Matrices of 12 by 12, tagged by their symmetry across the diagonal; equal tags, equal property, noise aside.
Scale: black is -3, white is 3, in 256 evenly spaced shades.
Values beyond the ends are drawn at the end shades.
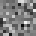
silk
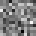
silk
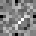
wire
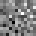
silk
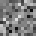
wire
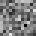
wire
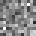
wire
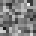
silk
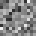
wire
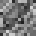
wire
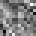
silk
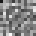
wire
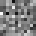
silk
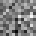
silk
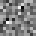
silk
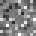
wire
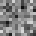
wire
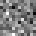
silk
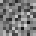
wire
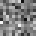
silk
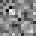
wire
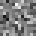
silk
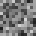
wire
